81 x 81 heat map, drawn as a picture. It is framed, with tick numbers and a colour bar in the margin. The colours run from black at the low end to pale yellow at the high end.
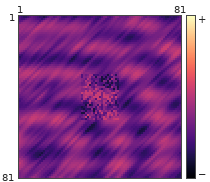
Roughest part: centre. Rings: centred on the bottom left. Odd patch: rougher, in the centre. Stripes: horizontal, repeating 7 times. Slope: none. Mirror symmetry: none.
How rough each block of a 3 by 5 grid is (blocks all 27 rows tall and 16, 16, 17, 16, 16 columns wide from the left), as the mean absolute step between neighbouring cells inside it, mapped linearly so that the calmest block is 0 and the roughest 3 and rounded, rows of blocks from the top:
0 0 0 0 0 | 0 0 3 0 0 | 0 0 0 0 0
